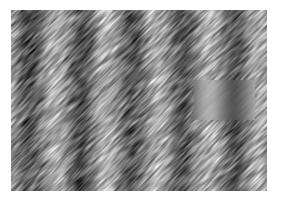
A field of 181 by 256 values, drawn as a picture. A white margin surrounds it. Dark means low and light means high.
In the middle right lies a patch that is calmer than the rest. There are no lone odd cells. No overall slope runs across the table. The middle right is the smoothest part. No single row or column stands out from its neighbours. Stripes running up and down repeat 5 times from left to right. On average the colour sits 50% of the way up the scale.
